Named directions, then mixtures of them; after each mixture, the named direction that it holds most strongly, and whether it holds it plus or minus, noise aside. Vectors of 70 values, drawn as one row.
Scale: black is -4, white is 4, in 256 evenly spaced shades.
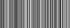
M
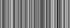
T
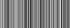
M, minus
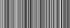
M, minus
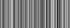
T, plus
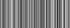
T, plus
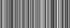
T, minus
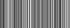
M, plus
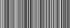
M, minus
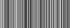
M, minus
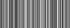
M, plus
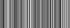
M, plus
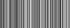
M, plus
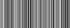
M, minus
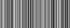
T, minus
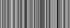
T, plus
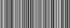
T, minus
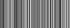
M, plus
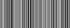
T, minus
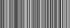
M, plus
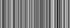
T, plus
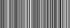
M, plus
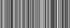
T, minus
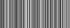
M, plus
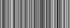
T, plus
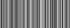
M, plus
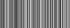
M, plus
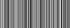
M, minus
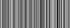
T, plus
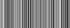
M, minus
